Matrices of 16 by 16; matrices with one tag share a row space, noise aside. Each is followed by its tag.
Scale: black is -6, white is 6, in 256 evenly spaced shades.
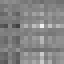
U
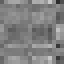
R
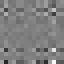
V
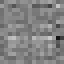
R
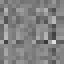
V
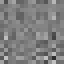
V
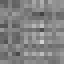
U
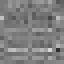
R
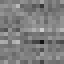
U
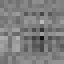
U
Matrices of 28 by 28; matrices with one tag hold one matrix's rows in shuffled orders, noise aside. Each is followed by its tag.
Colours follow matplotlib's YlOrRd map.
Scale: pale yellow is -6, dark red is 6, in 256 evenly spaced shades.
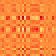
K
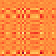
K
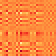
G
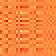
G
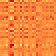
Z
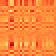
Z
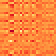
Z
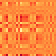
G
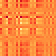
G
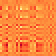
G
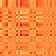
G
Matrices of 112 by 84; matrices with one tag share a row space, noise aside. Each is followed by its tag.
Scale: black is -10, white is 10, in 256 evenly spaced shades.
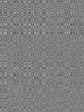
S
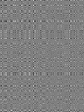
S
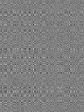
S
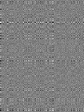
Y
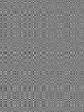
S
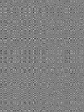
S
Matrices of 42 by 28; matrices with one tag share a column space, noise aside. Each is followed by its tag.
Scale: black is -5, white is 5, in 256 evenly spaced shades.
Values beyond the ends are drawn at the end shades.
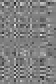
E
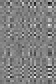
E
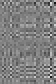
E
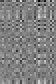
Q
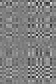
E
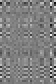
E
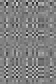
E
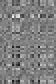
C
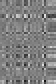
C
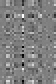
C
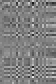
E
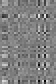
C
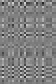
E
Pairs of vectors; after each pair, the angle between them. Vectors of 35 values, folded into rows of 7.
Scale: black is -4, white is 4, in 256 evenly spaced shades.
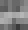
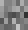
partly opposed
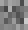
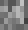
nearly opposite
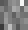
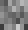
partly aligned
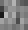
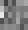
nearly opposite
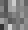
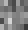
partly opposed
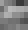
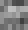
nearly parallel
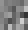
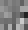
nearly parallel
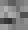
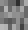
partly aligned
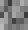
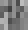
partly aligned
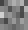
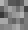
nearly opposite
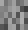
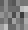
nearly opposite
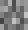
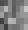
partly aligned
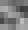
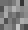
orthogonal
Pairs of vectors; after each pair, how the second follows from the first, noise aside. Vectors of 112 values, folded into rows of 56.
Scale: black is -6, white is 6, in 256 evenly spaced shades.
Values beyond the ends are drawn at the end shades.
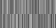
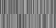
reversed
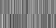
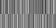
reversed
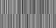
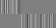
partly zeroed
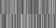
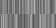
reversed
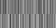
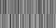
copied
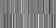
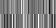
scaled up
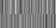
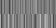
reversed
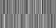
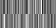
scaled up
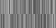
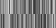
scaled up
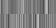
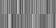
reversed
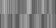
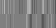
partly zeroed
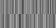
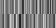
scaled up
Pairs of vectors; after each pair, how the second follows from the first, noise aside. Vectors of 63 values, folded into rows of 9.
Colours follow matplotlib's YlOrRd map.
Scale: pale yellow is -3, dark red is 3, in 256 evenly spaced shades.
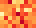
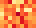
copied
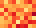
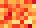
shuffled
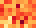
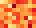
shuffled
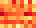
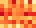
copied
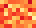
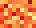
copied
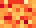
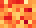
copied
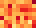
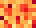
copied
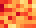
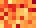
shuffled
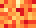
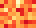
copied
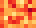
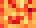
copied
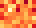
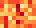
shuffled
